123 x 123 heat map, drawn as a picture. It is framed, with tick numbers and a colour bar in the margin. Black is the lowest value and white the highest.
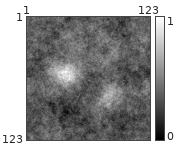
Most values sit low, with a long tail of high ones. Neither half mirrors the other. There are two bumps. No single row or column stands out from its neighbours.
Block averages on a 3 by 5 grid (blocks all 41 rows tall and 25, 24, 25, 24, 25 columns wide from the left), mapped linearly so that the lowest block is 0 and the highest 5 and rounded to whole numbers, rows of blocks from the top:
1 2 2 2 2 | 2 5 2 3 1 | 1 0 1 1 1
